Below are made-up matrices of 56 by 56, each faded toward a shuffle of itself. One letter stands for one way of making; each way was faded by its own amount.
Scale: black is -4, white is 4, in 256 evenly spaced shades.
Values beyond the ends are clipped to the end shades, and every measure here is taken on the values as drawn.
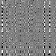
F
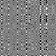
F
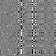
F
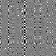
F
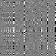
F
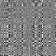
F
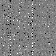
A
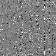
A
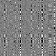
F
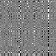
F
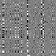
F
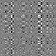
F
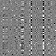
F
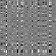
F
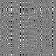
F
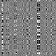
F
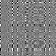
F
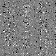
A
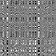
F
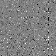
A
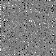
A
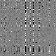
F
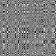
F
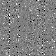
A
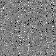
A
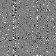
A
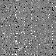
A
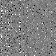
A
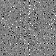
A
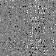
A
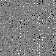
A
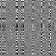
F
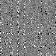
A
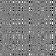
F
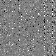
A
